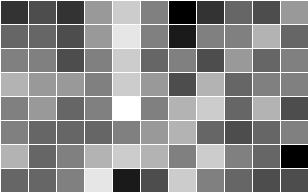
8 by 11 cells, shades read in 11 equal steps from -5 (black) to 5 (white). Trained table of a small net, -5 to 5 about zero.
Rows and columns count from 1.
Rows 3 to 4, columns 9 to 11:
1 -1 0 / -1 0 0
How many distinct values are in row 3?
5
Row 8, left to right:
-1 -1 0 4 -4 -2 3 0 -1 -2 -2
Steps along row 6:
down same same up up up down down up up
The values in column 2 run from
-2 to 1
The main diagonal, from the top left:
-3 -1 -2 0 5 1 0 0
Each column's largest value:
2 1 1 4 5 2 3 3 1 2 1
